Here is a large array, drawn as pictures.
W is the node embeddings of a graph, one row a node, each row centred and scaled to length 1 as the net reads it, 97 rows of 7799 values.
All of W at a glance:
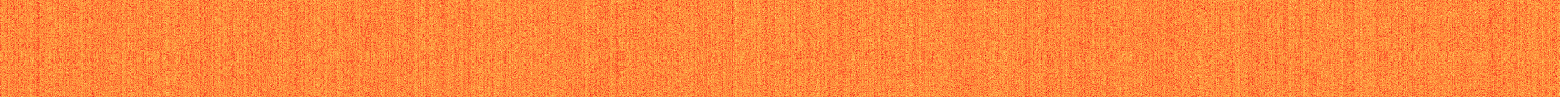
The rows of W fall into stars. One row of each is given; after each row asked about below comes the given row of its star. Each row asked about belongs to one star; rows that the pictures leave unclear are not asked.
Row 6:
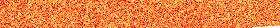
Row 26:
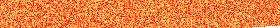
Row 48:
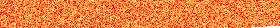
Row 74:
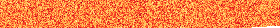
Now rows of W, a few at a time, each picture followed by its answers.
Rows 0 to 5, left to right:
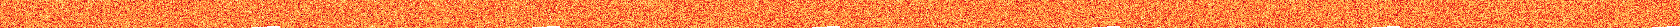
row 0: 48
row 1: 26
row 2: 48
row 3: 48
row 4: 74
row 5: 26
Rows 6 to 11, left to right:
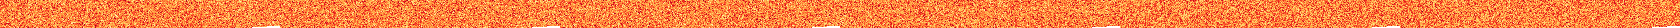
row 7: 48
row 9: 48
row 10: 74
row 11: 48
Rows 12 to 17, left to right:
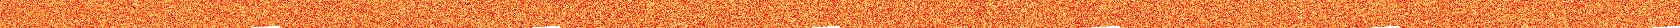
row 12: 48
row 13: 26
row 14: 6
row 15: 74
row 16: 74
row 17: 48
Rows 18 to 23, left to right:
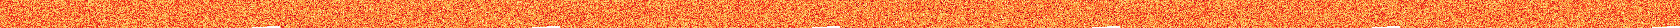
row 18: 48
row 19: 6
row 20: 48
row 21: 26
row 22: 74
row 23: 6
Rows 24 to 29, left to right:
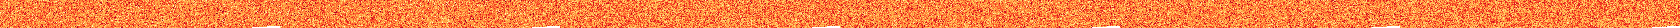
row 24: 26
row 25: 26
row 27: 6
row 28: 48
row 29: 26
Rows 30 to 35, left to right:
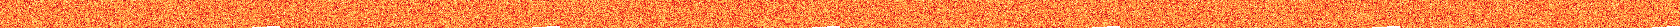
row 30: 6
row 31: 6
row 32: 48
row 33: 48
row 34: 26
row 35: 74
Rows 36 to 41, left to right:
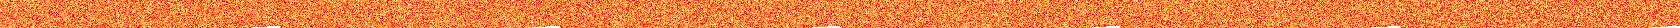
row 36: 74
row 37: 26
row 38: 6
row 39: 48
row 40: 48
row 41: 48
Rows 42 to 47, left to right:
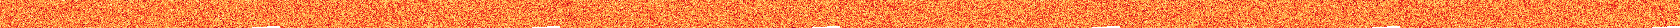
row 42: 6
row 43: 6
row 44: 48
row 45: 6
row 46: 48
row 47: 6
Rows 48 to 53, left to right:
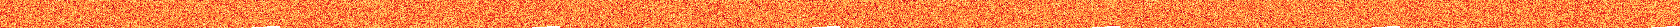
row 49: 26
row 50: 6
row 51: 74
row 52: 74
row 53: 48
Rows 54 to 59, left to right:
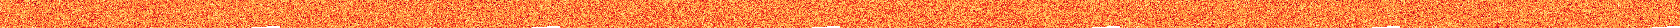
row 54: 74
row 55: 74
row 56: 74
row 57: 74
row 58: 74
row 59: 74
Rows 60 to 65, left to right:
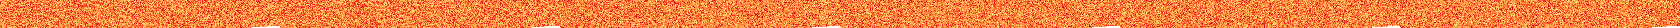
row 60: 74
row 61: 48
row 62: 48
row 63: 48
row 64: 6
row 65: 6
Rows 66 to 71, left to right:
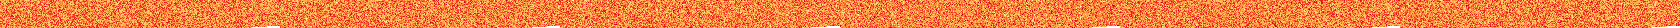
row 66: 74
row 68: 74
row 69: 6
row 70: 74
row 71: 6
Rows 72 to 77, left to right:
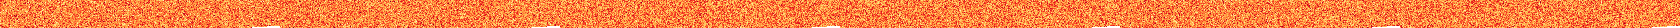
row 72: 6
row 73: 48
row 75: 74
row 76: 6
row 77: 6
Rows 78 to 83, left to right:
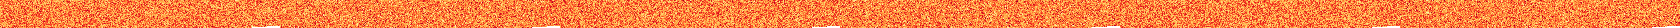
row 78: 48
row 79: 6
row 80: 26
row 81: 48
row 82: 6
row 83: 48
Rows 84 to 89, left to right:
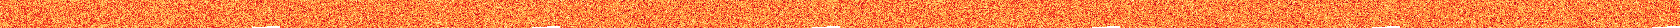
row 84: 26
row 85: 48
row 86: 74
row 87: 26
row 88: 74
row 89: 26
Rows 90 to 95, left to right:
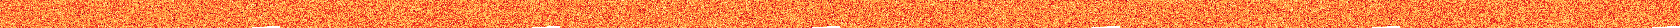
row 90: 48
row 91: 74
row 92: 6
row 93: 48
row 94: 6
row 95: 26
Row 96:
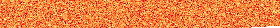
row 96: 74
